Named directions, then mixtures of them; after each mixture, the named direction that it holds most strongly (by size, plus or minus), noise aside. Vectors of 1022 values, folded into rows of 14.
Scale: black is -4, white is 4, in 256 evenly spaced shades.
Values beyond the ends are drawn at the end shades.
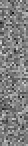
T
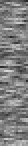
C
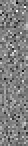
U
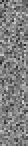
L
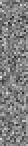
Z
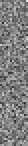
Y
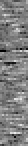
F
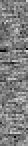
F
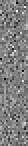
U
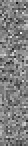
U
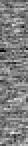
F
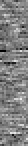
F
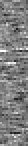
F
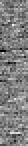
F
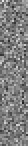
L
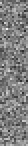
Z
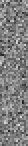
L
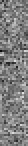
L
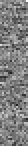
Y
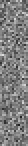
L
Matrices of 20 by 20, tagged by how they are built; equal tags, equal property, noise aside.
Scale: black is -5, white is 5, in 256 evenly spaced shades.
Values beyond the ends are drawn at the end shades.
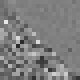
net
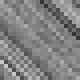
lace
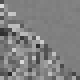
net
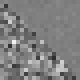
net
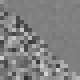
net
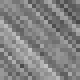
lace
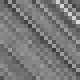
lace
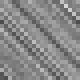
lace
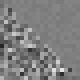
net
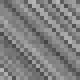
lace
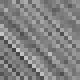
lace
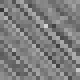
lace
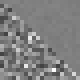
net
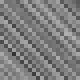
lace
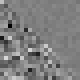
net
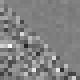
net
